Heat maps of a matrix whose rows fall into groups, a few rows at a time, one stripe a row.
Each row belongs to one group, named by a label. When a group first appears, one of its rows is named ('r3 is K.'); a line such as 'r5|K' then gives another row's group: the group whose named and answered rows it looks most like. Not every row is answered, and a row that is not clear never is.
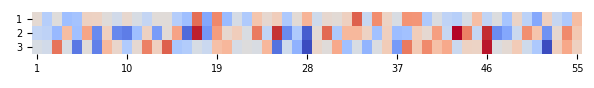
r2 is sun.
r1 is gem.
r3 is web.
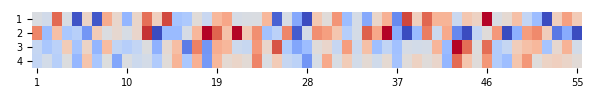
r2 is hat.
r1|web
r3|sun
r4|sun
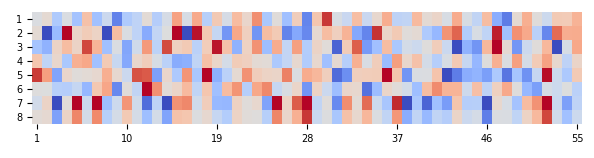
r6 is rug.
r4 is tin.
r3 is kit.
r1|sun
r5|hat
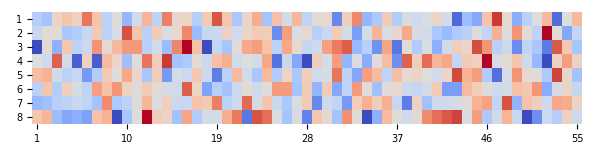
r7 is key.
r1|kit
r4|web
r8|rug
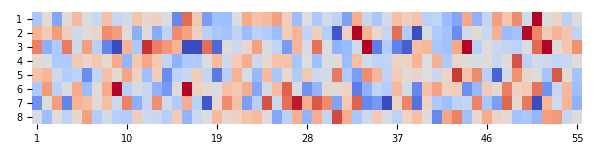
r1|tin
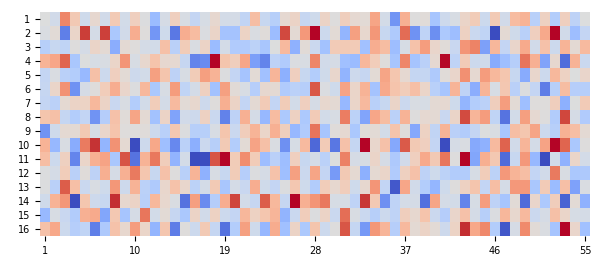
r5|key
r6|gem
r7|kit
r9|key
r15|tin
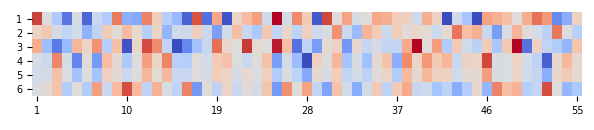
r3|tin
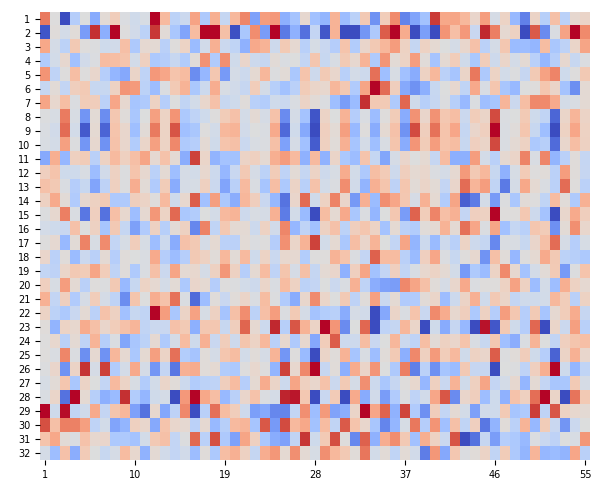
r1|rug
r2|key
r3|hat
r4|gem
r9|web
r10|web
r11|tin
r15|web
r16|sun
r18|hat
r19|kit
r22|rug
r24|sun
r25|web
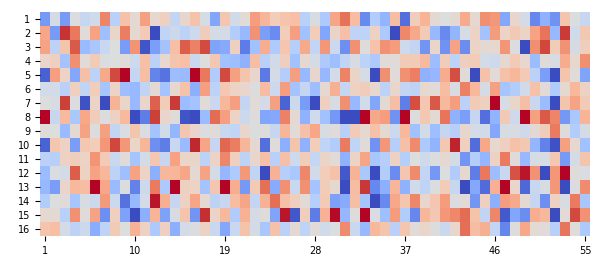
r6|sun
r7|web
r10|gem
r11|kit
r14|rug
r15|sun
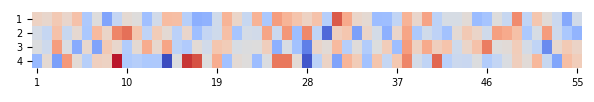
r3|web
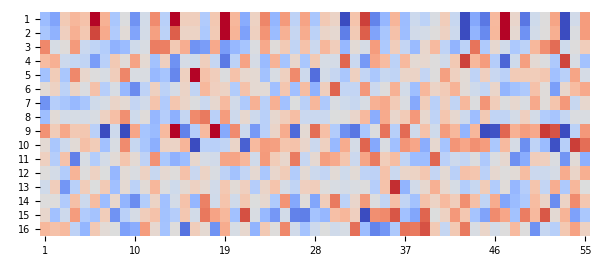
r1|kit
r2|kit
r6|sun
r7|key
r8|gem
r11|hat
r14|sun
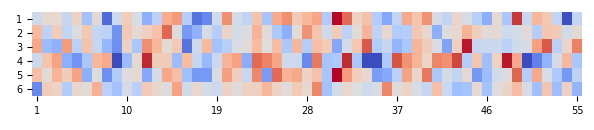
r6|rug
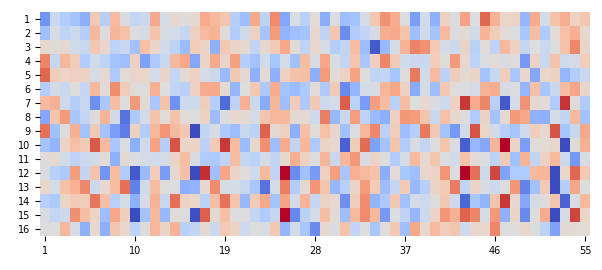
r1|key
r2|key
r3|rug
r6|key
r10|kit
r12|sun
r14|kit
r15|sun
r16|web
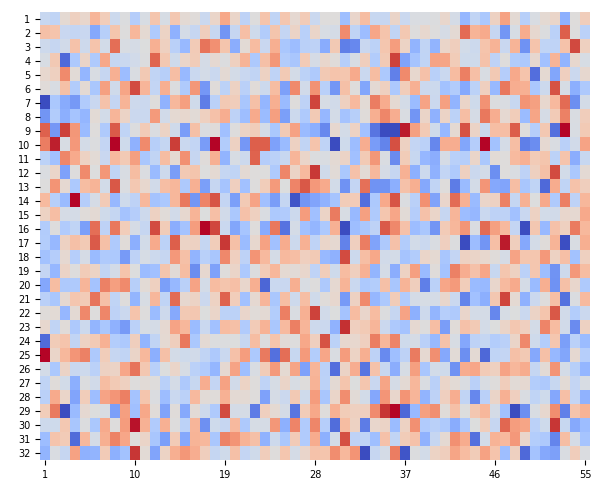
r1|kit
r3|key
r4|rug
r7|key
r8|key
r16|key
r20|gem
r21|kit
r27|gem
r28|gem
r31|gem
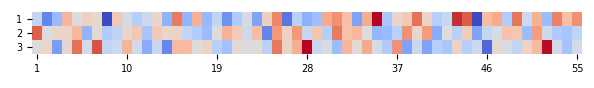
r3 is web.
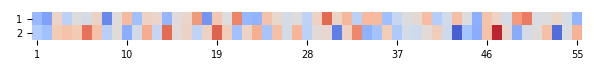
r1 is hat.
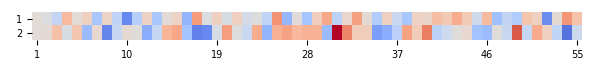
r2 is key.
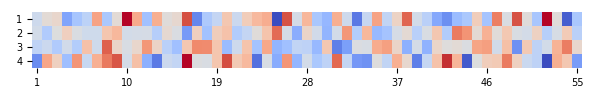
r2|sun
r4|gem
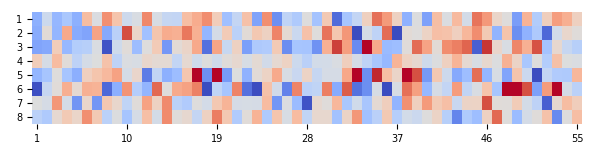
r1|key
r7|web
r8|kit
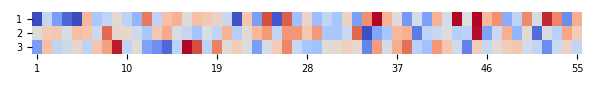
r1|key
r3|gem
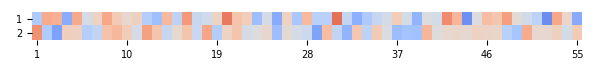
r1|gem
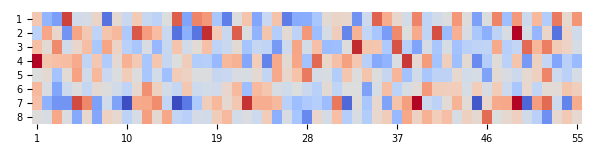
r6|rug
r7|tin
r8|web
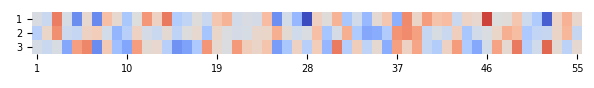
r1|web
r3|tin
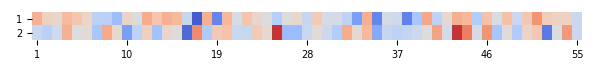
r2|sun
